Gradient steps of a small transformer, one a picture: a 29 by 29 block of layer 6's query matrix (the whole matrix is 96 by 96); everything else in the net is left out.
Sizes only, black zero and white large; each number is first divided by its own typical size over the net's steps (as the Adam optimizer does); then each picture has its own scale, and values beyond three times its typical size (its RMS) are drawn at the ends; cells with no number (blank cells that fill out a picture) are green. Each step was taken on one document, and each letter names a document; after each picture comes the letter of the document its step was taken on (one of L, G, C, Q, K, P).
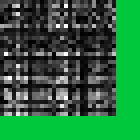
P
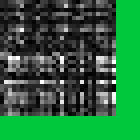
P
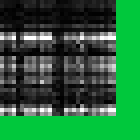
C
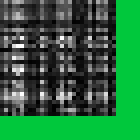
P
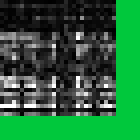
C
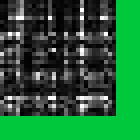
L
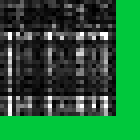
L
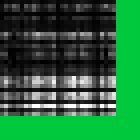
C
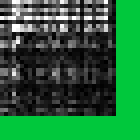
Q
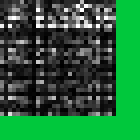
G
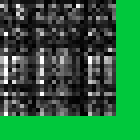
P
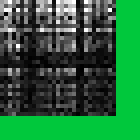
Q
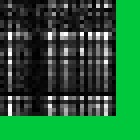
L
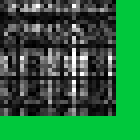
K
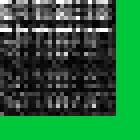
Q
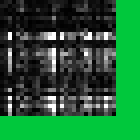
L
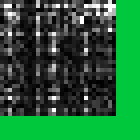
L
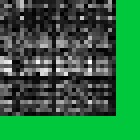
Q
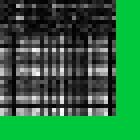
Q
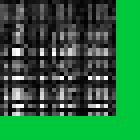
P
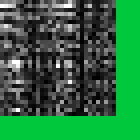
Q
